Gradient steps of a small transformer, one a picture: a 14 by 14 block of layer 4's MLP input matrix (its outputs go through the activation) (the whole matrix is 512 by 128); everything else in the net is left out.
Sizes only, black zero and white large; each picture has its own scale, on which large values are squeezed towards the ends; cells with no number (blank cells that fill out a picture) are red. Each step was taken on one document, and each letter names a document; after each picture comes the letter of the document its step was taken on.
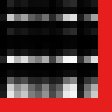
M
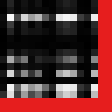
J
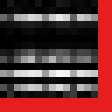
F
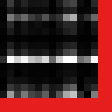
M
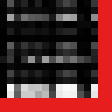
J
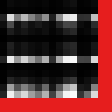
M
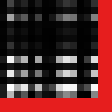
J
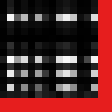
J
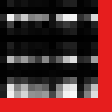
M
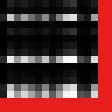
M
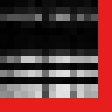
F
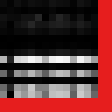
F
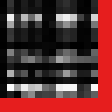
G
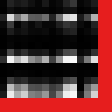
M
